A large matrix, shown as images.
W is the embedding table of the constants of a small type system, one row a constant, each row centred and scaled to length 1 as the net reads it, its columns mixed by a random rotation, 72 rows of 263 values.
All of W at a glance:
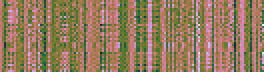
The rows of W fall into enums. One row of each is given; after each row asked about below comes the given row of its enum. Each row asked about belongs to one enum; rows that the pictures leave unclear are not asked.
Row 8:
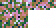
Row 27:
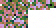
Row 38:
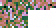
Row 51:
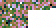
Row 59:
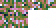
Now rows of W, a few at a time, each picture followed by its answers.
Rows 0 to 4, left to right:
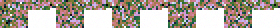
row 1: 27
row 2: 38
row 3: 8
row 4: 27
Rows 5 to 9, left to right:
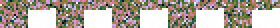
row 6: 51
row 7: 27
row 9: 59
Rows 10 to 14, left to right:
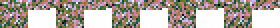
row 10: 8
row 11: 51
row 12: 8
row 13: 27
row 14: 8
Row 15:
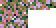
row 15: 27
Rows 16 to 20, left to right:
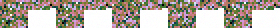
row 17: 51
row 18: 27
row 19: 8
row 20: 51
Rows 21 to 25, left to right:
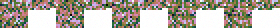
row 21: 8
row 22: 27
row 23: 8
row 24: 59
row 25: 59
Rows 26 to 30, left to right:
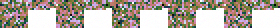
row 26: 8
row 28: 51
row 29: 59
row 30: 27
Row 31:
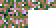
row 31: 59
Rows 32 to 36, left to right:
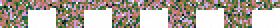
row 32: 38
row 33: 51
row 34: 8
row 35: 27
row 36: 59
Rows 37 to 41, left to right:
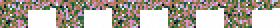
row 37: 51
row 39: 51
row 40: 51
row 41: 59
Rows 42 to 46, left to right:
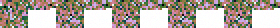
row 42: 38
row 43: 27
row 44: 27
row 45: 27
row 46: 27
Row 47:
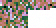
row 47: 38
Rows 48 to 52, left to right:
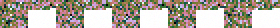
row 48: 51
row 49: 27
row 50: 27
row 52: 59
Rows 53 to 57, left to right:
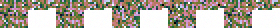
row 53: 59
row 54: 59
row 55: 38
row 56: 51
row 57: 59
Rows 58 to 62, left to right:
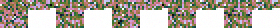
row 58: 27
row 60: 51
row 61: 59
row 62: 59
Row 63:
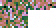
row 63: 38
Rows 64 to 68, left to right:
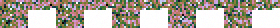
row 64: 51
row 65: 51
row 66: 59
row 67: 27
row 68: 59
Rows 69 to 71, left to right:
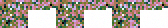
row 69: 51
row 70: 51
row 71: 51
